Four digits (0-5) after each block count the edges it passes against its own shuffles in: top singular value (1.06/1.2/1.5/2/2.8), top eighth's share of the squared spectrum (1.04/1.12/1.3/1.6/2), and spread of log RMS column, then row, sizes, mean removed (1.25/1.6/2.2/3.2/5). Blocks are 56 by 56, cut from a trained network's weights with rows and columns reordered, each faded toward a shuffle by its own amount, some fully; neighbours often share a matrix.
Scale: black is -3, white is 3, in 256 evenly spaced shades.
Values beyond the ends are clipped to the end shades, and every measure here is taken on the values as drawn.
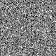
0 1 0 0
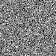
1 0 0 0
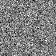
0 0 0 0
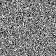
0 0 0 0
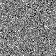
0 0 0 0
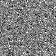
2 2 1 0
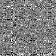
3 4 2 2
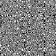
3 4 2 2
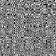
3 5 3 3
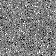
0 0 0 0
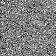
2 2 1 1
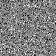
1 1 0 0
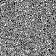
2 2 0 0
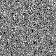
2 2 0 0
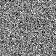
0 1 0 0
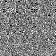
3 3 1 1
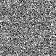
2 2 0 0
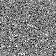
1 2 0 0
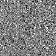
2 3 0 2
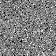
1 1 0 0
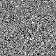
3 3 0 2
